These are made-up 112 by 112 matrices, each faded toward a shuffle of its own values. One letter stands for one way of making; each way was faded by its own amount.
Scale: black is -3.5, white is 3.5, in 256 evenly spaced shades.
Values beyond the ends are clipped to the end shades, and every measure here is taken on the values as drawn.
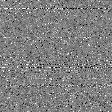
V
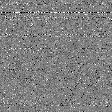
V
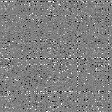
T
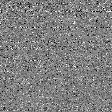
V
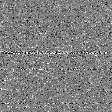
V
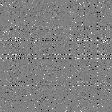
T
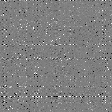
T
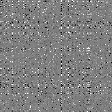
T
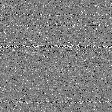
V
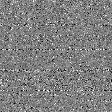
V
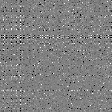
T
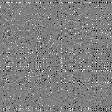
T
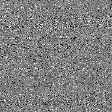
V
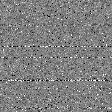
V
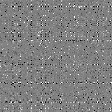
T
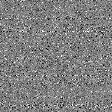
V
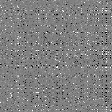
T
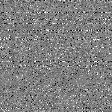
V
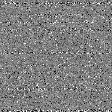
V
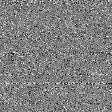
V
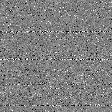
V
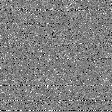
V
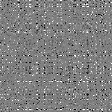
T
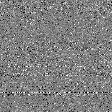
V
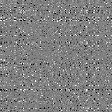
T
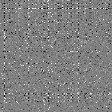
T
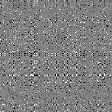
T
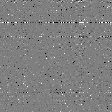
T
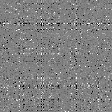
T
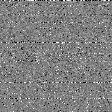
V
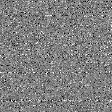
V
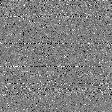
V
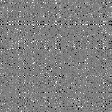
T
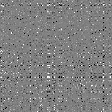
T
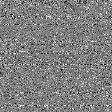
V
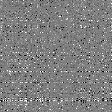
T
